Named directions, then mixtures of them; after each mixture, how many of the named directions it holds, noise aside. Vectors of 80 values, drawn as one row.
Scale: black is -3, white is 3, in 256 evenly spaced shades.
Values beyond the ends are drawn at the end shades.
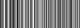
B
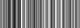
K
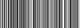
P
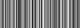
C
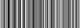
two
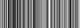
two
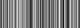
two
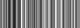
one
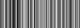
two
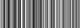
two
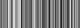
three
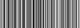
three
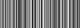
one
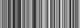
three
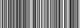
two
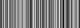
three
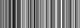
two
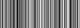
three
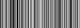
two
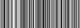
three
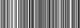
three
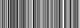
one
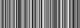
one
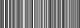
three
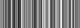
two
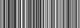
three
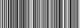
one
